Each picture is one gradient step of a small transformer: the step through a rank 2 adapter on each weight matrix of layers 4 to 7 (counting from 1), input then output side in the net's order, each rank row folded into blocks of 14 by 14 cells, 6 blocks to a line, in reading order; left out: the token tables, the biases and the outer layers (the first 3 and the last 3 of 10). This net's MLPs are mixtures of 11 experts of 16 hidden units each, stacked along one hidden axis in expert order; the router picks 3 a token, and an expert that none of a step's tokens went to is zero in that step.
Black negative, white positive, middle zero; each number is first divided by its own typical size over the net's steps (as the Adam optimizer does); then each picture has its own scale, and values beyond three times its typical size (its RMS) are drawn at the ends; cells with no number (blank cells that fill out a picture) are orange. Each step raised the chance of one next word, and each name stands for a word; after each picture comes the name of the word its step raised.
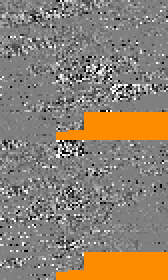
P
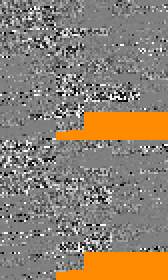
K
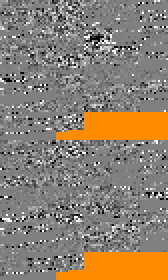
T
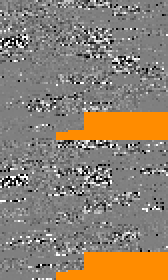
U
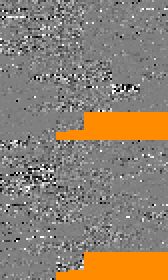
P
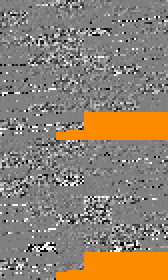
T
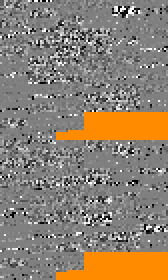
K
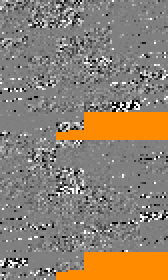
U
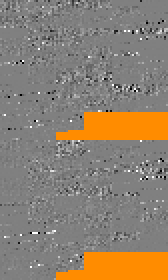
P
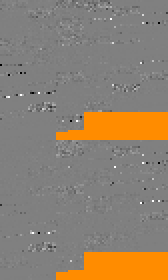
P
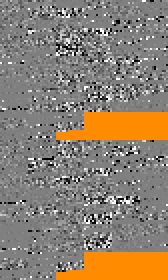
K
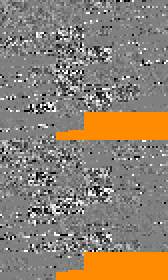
K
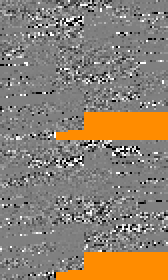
T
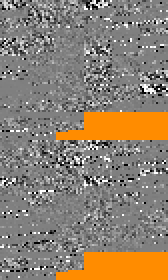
U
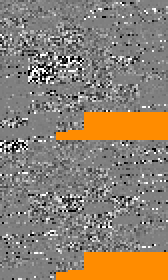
K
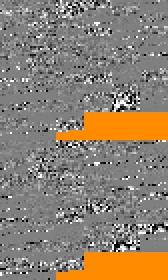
U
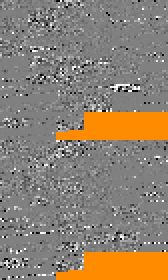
P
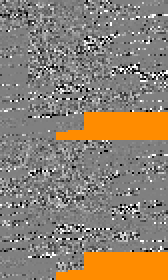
K
